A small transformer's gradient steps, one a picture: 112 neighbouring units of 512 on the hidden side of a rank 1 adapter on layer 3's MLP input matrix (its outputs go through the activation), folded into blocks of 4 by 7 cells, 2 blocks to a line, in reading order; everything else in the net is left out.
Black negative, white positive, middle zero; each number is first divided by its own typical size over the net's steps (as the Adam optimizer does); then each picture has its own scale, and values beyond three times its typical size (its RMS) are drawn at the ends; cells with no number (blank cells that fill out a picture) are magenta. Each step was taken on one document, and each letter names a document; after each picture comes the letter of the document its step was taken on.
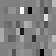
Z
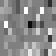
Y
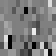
Y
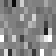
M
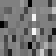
M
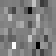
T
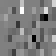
Z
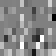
M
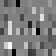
Y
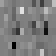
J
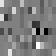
J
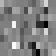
T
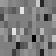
Z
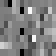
Y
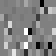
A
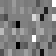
Z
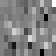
J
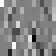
J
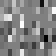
Y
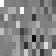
Z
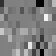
Z
